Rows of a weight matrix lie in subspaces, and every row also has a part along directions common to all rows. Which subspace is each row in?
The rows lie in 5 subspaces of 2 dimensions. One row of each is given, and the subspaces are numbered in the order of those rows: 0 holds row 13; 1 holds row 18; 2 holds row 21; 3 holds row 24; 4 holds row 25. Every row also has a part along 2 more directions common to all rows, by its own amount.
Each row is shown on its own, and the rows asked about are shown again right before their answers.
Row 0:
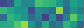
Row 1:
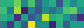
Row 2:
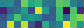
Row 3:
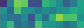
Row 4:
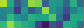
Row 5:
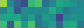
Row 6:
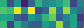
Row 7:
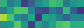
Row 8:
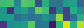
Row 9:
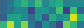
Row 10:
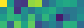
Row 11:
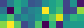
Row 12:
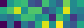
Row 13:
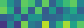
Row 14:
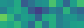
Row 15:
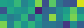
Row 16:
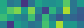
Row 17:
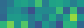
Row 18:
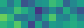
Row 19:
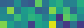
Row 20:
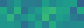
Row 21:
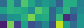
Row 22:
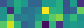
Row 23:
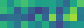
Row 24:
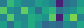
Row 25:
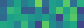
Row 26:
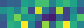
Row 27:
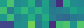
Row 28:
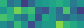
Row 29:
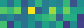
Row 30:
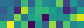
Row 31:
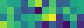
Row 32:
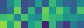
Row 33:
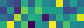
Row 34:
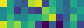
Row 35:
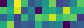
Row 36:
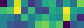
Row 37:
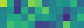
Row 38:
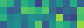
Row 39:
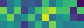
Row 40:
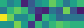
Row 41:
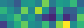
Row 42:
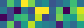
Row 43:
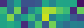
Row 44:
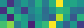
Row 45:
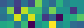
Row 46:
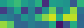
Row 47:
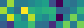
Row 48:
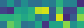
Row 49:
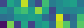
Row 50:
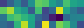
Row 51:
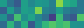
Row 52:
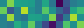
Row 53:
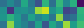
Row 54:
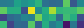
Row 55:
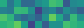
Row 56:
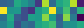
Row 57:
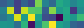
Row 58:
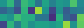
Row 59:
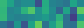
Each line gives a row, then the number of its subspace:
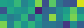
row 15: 0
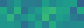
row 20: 0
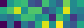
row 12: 2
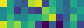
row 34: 2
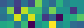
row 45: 3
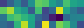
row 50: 4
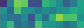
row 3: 2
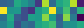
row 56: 0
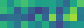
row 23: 0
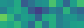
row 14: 1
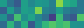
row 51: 3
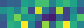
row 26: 4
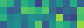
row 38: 4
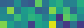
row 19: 3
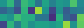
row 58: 1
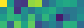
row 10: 2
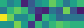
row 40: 1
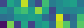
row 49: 2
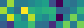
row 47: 3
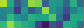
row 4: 2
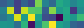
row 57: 3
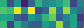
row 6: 1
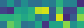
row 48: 0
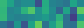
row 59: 4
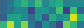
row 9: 4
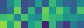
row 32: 0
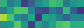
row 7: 1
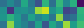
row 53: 0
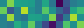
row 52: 3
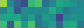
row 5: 2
